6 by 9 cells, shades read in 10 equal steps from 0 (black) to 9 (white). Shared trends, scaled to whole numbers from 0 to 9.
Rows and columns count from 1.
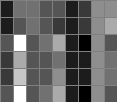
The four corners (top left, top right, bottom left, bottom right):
1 5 3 3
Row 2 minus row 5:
-1 -4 1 0 -3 0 1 0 2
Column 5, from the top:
3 2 6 4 5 6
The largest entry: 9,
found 2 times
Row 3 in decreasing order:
9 6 5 4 3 3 3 1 0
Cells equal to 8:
0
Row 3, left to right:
3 9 3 4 6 1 0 5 3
